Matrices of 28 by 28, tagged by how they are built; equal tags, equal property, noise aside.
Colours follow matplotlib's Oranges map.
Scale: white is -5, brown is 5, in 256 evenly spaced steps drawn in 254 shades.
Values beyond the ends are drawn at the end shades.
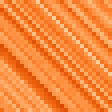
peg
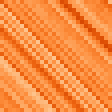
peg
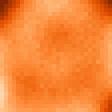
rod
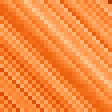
peg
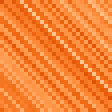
peg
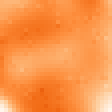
rod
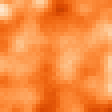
rod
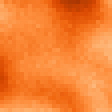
rod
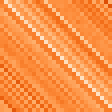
peg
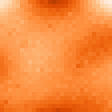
rod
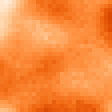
rod
